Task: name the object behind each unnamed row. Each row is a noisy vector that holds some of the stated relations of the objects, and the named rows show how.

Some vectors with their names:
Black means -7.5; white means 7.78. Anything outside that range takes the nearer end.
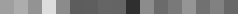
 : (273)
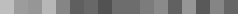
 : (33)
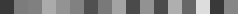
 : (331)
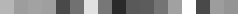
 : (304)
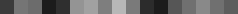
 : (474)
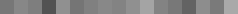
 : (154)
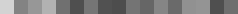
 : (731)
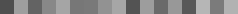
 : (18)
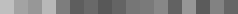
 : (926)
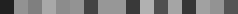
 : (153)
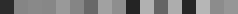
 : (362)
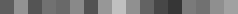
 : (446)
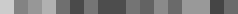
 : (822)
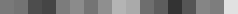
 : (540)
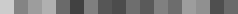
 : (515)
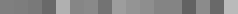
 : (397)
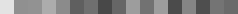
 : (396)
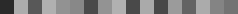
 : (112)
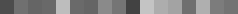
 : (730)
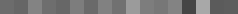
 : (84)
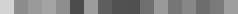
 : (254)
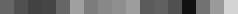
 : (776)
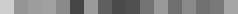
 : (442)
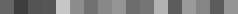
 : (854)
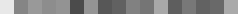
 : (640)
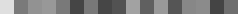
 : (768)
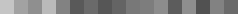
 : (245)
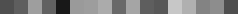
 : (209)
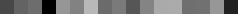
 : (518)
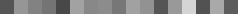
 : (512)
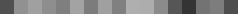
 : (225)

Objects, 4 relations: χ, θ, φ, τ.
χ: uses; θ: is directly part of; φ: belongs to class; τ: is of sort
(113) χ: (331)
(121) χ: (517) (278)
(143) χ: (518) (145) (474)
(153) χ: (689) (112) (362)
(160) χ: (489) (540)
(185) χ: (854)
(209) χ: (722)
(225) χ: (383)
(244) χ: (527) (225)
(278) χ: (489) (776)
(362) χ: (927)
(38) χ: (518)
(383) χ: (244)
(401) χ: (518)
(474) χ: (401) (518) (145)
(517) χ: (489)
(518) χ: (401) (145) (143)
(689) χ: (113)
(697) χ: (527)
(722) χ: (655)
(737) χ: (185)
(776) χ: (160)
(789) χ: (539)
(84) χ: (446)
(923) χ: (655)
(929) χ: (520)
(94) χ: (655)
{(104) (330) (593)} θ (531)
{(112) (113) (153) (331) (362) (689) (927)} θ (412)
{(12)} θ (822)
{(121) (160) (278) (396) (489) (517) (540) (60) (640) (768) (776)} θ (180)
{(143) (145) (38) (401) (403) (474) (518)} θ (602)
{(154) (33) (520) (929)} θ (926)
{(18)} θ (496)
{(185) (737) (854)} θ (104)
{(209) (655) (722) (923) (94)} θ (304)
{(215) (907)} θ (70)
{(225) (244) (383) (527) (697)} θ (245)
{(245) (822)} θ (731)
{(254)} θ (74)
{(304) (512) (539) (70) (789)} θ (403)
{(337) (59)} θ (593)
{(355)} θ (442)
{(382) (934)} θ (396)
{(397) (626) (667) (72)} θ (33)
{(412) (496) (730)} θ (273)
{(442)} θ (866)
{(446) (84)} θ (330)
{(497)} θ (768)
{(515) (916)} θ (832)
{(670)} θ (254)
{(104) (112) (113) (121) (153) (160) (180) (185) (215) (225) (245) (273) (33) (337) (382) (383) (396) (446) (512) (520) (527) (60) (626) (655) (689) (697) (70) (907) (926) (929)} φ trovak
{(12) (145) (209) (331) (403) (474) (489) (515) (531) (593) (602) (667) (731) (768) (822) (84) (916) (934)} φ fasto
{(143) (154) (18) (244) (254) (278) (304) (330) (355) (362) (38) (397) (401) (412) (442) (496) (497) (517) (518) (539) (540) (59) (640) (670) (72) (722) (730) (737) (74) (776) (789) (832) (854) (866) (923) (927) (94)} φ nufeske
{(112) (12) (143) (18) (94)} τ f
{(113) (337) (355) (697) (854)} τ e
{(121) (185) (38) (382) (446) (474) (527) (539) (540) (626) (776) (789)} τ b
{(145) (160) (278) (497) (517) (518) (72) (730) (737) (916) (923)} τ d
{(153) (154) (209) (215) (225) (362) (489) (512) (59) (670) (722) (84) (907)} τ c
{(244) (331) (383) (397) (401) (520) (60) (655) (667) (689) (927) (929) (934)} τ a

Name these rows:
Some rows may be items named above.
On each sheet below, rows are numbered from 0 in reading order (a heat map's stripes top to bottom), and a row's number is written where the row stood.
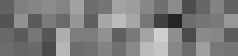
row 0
(929)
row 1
(527)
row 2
(737)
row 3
(72)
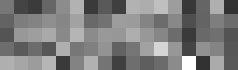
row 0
(160)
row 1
(929)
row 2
(383)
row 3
(737)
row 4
(70)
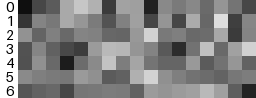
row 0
(113)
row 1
(331)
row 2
(934)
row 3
(539)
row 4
(143)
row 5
(60)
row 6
(145)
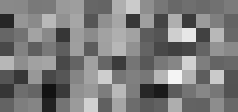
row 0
(60)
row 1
(689)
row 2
(655)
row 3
(185)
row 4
(602)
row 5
(923)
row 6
(474)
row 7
(401)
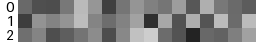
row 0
(337)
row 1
(927)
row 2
(382)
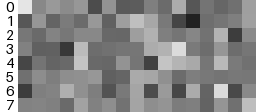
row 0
(640)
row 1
(527)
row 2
(667)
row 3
(497)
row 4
(730)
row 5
(520)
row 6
(331)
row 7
(397)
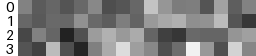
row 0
(489)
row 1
(916)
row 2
(38)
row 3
(722)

